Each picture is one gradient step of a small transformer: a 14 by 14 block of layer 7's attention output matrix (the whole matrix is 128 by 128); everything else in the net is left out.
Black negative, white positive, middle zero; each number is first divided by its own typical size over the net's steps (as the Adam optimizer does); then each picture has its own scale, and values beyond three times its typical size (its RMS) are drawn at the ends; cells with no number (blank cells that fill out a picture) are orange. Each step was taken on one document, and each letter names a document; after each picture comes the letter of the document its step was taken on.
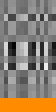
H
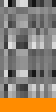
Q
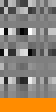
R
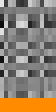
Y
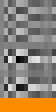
Q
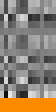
Q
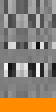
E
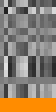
Q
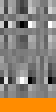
R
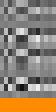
Q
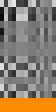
E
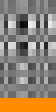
R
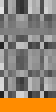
Y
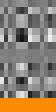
Y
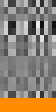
E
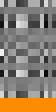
Y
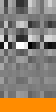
Y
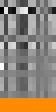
R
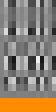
E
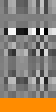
H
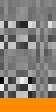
R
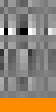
R
